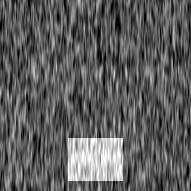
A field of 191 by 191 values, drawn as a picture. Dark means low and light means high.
Most values sit low, with a long tail of high ones. An odd patch, higher than its surroundings, sits in the bottom middle. The ninth with the highest average is the bottom middle.
